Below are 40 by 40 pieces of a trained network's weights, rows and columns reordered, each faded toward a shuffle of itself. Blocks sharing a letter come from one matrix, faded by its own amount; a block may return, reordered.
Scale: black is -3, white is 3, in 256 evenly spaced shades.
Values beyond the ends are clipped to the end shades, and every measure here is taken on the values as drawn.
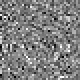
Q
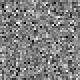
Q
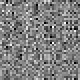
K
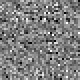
Q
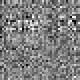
K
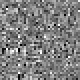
Q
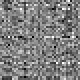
K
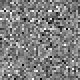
Q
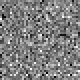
Q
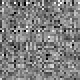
K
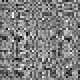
K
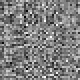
K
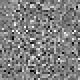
Q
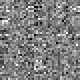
Q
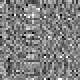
K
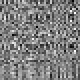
K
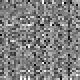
K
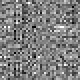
K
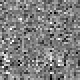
Q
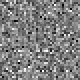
Q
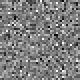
Q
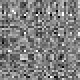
K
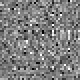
Q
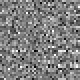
Q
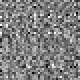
K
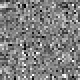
Q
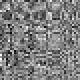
K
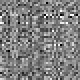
K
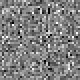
Q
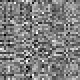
K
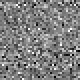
Q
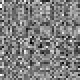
K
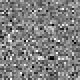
Q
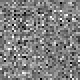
Q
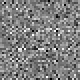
Q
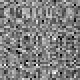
K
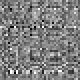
K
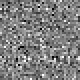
Q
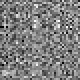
K
